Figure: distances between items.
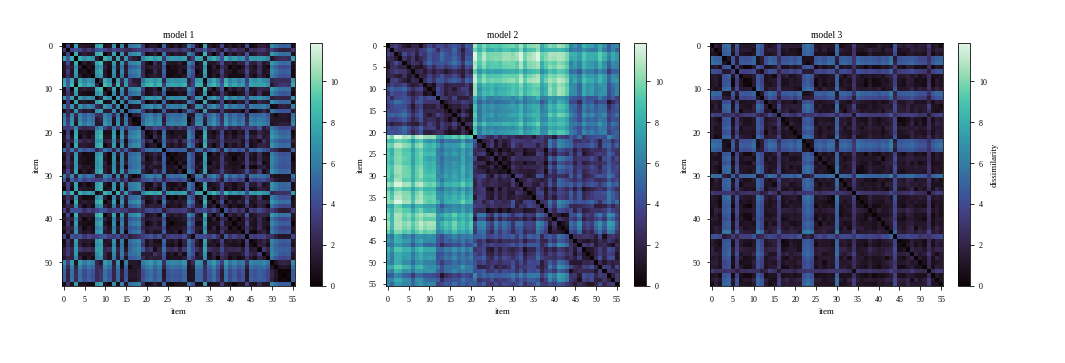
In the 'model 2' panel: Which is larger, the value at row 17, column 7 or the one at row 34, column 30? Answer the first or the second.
the first
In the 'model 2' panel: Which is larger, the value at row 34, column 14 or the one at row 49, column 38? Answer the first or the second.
the first
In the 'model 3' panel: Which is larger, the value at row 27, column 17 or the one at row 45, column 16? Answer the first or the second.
the second
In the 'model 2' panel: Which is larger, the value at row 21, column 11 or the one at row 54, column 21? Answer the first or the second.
the first
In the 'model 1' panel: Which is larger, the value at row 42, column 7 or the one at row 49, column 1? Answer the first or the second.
the second
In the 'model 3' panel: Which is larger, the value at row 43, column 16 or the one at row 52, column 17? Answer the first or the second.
the first
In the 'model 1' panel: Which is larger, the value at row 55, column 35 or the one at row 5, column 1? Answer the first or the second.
the second
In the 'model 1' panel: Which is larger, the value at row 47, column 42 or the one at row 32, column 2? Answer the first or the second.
the first
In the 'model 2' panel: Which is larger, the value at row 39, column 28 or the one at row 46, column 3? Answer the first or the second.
the second
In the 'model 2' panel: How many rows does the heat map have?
56
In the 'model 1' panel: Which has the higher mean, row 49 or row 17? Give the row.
17
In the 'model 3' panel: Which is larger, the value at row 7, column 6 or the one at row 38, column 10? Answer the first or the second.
the first
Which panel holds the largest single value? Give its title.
model 2
